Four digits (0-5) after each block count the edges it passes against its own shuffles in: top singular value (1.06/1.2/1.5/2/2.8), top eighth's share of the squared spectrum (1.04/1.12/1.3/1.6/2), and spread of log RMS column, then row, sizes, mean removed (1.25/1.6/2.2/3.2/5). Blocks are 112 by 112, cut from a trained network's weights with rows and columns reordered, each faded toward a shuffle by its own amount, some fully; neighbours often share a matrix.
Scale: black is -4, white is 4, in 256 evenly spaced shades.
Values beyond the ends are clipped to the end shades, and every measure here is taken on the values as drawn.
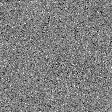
0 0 0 0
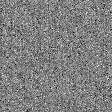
1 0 0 0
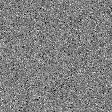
0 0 0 0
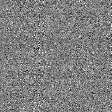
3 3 3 0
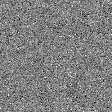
0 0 0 0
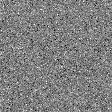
1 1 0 0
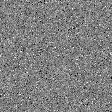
0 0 0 0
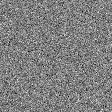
0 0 0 0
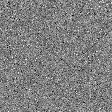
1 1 0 0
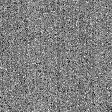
2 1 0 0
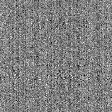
3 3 1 2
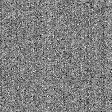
2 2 0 1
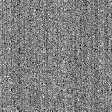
3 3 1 2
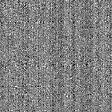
4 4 1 3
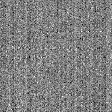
3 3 1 2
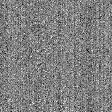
3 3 0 2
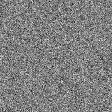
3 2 0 1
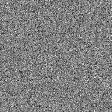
2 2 0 1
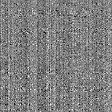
4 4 1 3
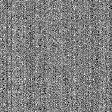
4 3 1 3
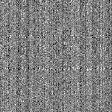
4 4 2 3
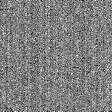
3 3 0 2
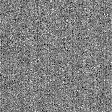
2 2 0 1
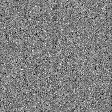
1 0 0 0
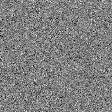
2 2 1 0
